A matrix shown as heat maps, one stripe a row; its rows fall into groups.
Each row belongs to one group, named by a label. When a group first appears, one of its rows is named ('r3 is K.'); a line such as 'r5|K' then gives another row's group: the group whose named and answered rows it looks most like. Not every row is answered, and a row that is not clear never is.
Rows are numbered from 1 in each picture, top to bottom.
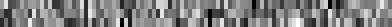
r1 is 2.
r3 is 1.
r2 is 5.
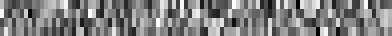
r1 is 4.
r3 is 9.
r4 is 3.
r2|5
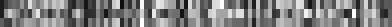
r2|3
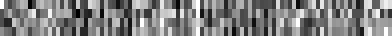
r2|4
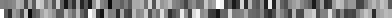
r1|9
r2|5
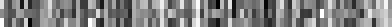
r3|5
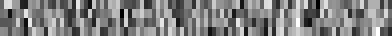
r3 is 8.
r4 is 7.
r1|3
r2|1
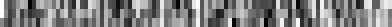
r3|5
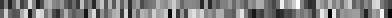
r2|2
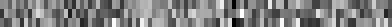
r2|2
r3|5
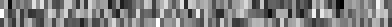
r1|2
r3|1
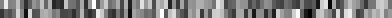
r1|2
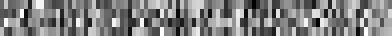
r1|2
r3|3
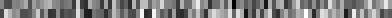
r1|5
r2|3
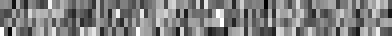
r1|8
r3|9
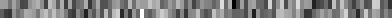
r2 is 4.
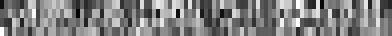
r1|4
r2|4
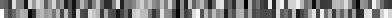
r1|7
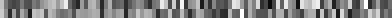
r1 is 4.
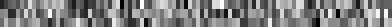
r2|1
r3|3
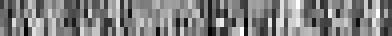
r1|1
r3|7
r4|7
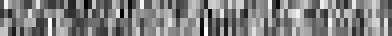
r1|3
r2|1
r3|1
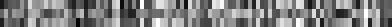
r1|4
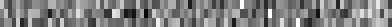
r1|8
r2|3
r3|8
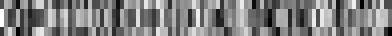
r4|2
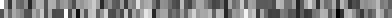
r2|2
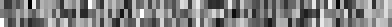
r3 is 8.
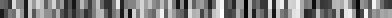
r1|7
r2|9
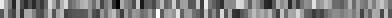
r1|8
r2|1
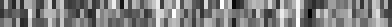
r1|1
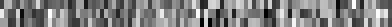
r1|3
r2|8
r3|1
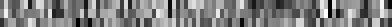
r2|2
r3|4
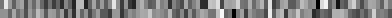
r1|3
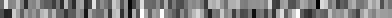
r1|3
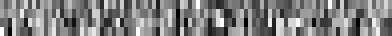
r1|5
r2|9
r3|7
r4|7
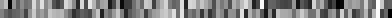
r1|2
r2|4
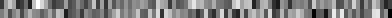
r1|2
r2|1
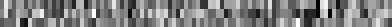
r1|3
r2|2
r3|8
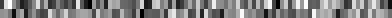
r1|3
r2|8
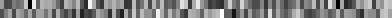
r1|5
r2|9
